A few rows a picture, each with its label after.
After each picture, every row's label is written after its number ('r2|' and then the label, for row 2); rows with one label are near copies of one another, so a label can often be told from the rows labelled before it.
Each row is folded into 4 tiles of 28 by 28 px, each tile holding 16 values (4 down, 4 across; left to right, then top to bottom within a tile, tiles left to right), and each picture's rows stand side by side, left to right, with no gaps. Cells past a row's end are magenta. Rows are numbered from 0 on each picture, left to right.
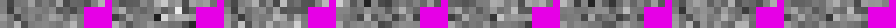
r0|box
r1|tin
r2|box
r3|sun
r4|tin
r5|sun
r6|box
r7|tin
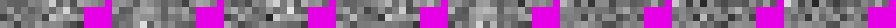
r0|tin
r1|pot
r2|tin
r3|tin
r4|pot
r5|sun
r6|sun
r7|sun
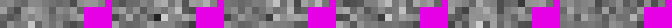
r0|pot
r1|tin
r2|tin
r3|tin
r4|pot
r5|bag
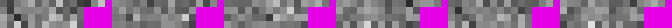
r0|box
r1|bag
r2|tin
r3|pot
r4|box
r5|pot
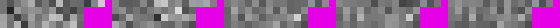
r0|box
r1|tin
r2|bag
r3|bag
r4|bag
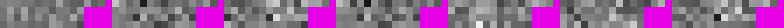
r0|bag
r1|sun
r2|tin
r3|sun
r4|pot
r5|box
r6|tin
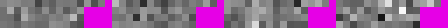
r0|bag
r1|sun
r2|pot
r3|tin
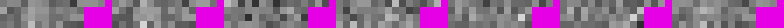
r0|pot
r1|pot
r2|sun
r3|box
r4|bag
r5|bag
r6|pot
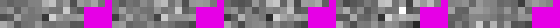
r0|tin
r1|tin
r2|tin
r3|tin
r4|pot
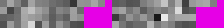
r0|pot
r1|tin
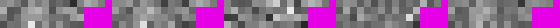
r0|pot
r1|pot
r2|tin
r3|bag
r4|pot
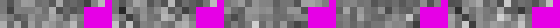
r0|box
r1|box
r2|pot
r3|bag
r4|box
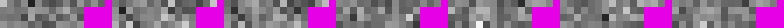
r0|sun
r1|box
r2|box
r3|bag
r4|pot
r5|tin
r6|pot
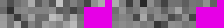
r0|box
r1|sun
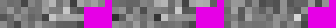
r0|tin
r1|tin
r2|bag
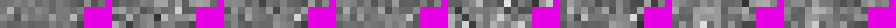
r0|bag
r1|tin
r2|bag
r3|bag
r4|box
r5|bag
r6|pot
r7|pot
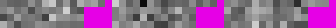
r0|tin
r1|sun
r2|pot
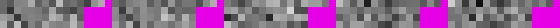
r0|box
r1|box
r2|tin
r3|sun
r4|sun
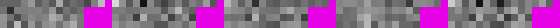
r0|box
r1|sun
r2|sun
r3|pot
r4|sun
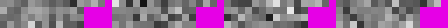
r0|pot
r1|sun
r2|tin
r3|box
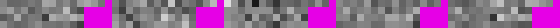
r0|tin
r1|box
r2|sun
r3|bag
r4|tin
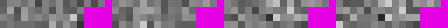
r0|bag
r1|pot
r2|tin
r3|tin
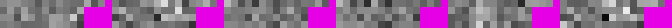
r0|bag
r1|tin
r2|sun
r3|sun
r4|pot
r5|tin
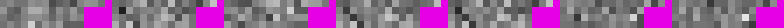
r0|pot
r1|box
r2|tin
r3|box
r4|box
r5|bag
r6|bag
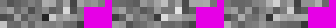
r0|tin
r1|tin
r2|tin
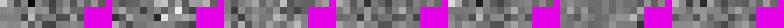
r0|sun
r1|tin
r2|box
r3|sun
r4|sun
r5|bag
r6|sun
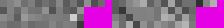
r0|bag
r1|box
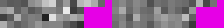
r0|tin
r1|bag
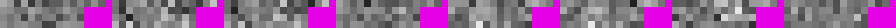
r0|sun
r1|box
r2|box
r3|sun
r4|pot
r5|pot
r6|tin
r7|bag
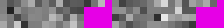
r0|box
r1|tin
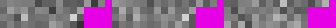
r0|bag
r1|bag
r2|box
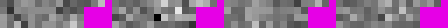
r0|box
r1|tin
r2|pot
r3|tin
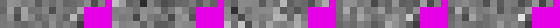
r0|bag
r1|sun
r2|box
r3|bag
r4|bag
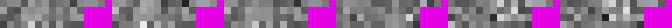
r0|pot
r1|pot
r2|pot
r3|bag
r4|tin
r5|tin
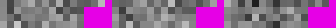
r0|box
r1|box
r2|sun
